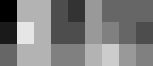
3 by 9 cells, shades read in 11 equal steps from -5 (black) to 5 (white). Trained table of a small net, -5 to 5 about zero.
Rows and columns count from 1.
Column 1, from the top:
-5 -4 -1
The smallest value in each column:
-5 2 2 -2 -3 1 -1 -1 -2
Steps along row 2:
up down down same up down down down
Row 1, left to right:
-5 2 2 -2 -3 1 -1 -1 -1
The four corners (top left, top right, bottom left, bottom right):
-5 -1 -1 0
